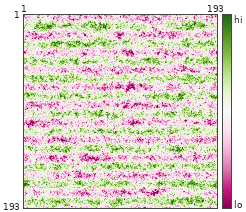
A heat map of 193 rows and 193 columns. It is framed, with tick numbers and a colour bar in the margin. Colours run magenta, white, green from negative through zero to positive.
Average level on the scale: 50%. Stripes: horizontal, repeating 11 times. Histogram: bell-shaped. Slope: none. Seam: none.
